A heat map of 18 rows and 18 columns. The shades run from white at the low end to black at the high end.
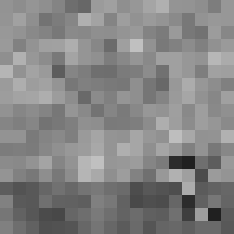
The bottom part is higher, past a seam about 80% of the way down. No regular stripes run through it. In the bottom right lies a patch that is rougher than the rest. The bottom right is the roughest part.
